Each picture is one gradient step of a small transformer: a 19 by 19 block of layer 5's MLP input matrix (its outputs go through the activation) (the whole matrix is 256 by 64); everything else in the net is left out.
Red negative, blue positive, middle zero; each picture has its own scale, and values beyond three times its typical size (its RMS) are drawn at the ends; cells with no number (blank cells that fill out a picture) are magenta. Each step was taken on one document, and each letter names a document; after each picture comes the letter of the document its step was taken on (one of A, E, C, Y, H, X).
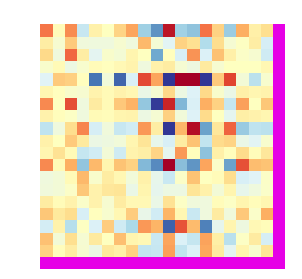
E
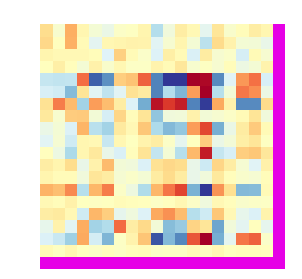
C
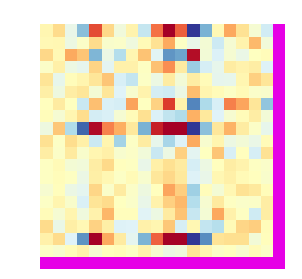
C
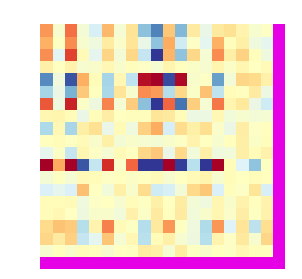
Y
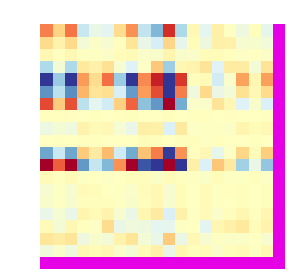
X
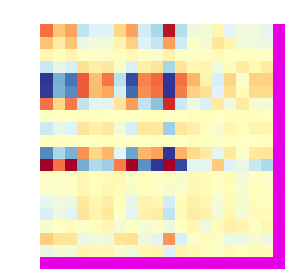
X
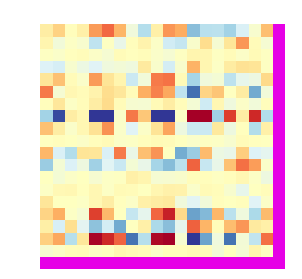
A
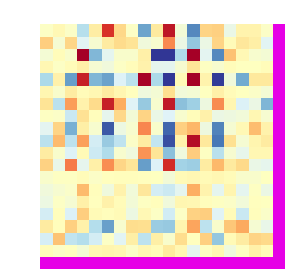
E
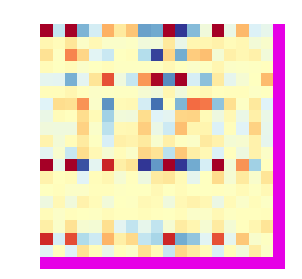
Y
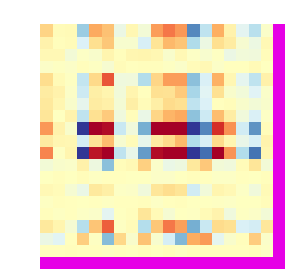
C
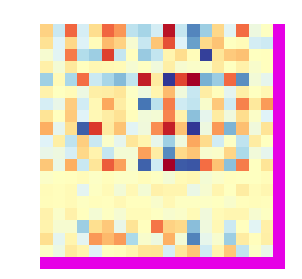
E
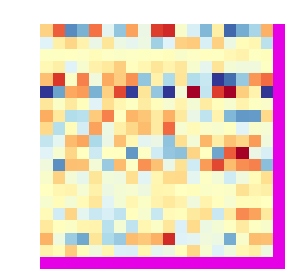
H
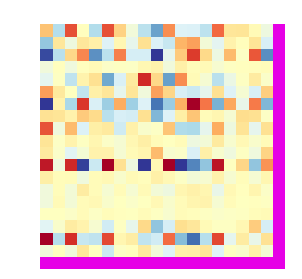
Y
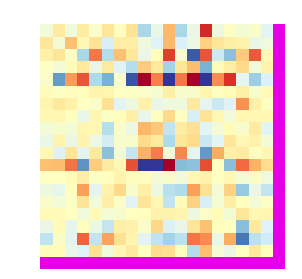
E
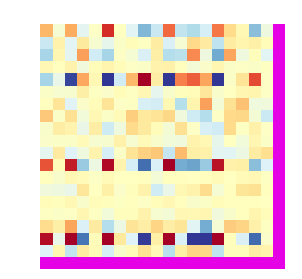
Y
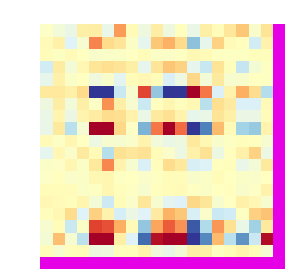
A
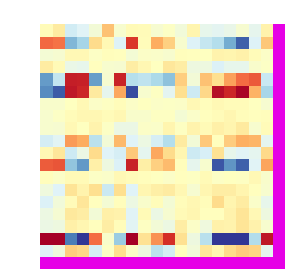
H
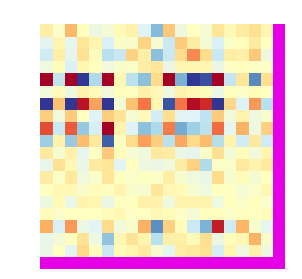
Y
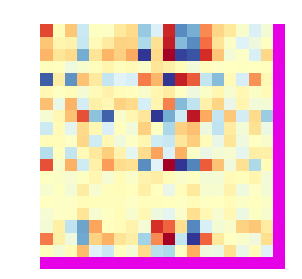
E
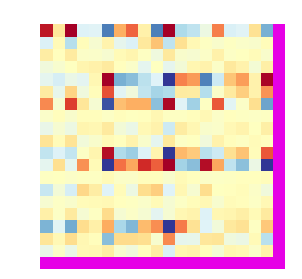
X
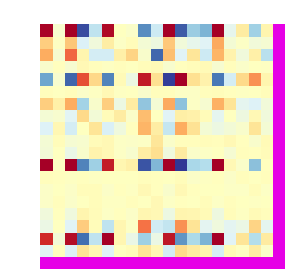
Y
